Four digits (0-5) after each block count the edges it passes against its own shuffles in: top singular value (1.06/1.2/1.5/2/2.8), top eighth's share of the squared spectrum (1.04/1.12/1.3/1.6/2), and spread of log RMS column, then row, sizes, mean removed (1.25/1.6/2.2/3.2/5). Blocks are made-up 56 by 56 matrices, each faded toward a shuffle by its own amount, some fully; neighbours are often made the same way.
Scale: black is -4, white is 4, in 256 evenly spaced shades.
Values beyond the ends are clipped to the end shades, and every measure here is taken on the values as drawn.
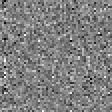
1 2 2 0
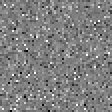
0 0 0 0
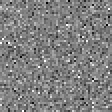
2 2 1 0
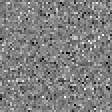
3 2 0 1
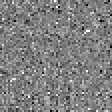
3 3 1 1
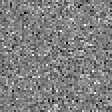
2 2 0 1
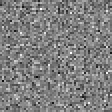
3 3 2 1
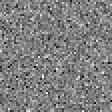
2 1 0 0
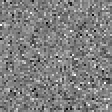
2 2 0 1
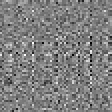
4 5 3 3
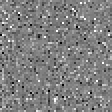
0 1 1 0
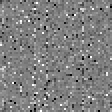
1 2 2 0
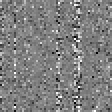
2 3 3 0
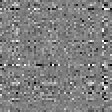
4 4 3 3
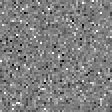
2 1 0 0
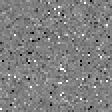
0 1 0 0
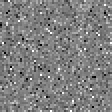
0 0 0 0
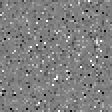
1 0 0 0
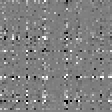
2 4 3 3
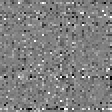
2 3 2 2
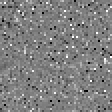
0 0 0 0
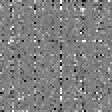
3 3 3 2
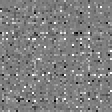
2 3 2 2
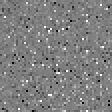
1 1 0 0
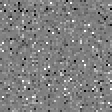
1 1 1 0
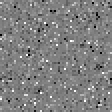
0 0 0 0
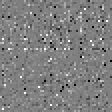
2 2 1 1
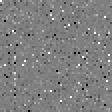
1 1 0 0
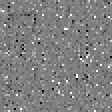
1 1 1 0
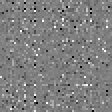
2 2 1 2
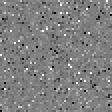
0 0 0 0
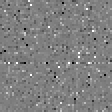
2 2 0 0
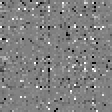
2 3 2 2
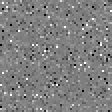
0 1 0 0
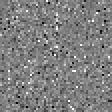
1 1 1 0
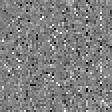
2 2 2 0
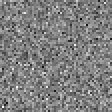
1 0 0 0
